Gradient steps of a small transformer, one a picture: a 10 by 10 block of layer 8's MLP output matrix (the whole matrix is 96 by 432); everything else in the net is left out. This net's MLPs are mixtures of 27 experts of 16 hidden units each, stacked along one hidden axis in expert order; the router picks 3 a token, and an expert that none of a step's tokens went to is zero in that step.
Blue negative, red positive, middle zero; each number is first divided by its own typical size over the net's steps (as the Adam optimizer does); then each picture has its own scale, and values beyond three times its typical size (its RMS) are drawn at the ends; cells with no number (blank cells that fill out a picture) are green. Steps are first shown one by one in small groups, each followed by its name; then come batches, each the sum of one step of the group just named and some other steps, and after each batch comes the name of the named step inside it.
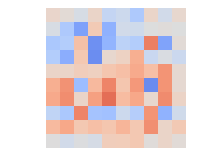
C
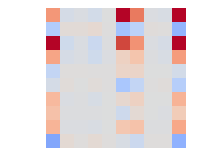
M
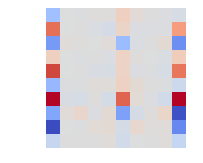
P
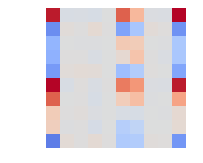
M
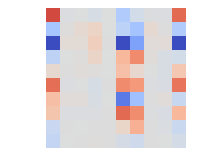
P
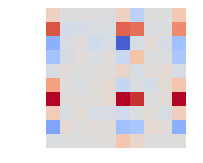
C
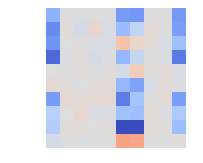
C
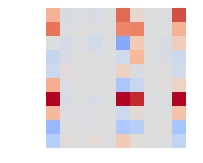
M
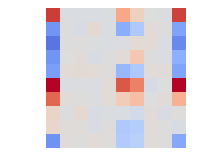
C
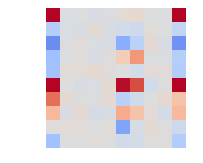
C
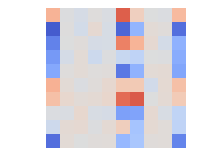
C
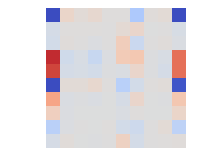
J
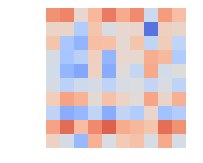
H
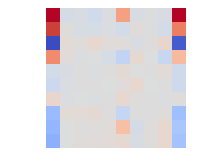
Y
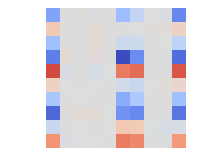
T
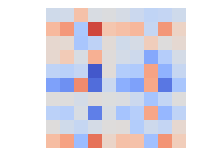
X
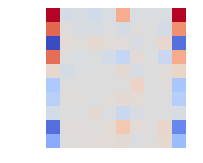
Y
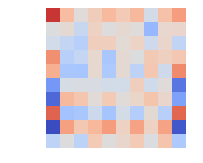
H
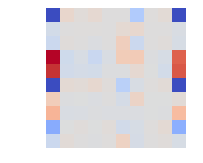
J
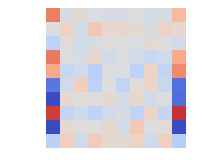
X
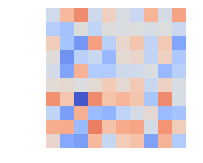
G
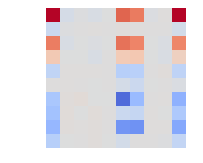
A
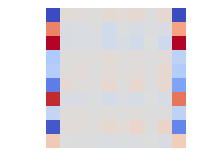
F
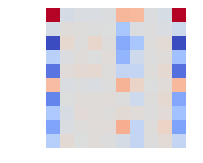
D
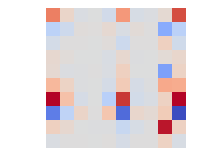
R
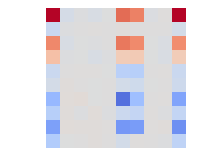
A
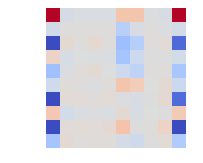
D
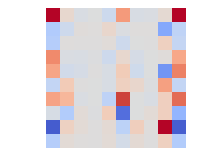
R
